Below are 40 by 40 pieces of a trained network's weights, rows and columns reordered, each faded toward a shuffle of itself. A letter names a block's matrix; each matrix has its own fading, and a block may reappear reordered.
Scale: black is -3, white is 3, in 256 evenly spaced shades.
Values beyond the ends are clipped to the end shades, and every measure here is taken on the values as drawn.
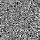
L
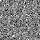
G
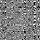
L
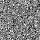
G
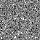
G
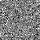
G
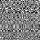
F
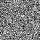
G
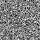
G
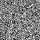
G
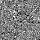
G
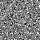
G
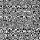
F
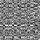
F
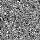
G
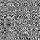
F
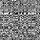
F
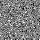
G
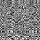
F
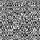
F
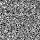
G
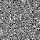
G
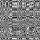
F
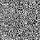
L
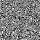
G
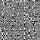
L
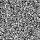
G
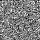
G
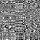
F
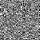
L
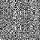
L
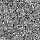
G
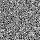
G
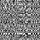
F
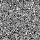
G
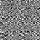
F
